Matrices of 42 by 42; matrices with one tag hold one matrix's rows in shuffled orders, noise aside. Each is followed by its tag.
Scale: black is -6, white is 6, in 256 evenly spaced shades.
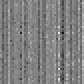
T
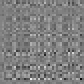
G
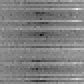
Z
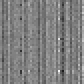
T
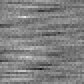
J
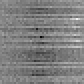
Z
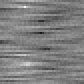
J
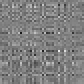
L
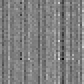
T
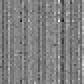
T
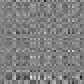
G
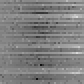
Z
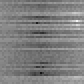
Z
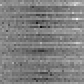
Z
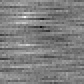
J
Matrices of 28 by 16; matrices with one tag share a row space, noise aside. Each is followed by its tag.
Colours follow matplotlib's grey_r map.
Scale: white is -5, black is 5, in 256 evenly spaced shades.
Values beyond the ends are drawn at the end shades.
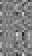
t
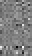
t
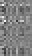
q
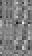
t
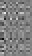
q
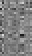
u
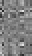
u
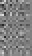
q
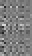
q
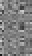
u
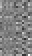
t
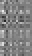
q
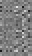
t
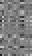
u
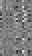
t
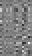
t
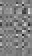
t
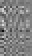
q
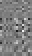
t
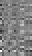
u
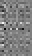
q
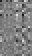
t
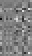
t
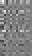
q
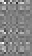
q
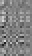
q
